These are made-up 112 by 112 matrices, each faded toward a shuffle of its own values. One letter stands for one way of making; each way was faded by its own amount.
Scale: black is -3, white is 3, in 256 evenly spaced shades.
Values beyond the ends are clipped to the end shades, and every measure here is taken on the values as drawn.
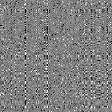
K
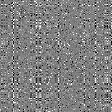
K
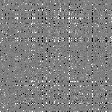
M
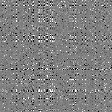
M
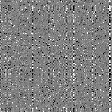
K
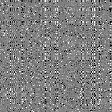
K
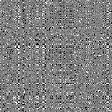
K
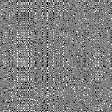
K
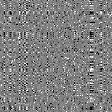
K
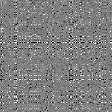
M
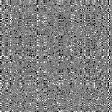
K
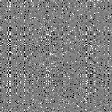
K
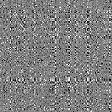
K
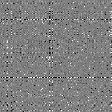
M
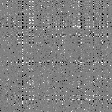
M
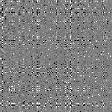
M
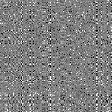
K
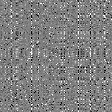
K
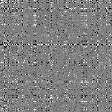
M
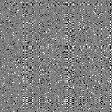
K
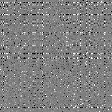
M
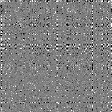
M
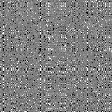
K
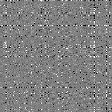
M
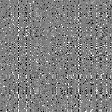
K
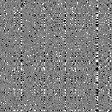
K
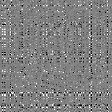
M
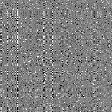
K
